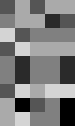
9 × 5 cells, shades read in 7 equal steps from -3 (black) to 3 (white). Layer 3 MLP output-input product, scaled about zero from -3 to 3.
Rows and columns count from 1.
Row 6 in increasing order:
-2 -2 0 0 0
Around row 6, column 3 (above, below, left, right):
0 1 -2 0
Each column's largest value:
2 2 1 2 2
